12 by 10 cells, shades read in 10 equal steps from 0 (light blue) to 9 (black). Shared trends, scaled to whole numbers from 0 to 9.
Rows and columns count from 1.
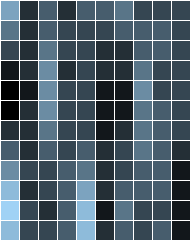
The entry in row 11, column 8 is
6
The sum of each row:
53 55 59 61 63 62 60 57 55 51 51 50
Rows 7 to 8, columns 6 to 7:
8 7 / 7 6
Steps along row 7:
same down up same up down down up up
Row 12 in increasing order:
1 1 5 5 5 6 6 6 7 8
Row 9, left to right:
3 6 6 5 4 7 6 5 5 8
